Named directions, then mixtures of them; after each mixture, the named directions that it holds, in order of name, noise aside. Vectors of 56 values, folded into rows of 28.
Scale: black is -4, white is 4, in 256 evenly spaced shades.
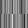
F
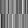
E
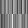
E, F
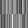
E, F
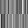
E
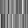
E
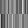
E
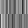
E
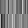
E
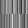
E, F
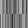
E, F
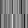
F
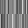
E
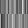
E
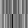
E, F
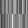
E, F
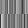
E, F
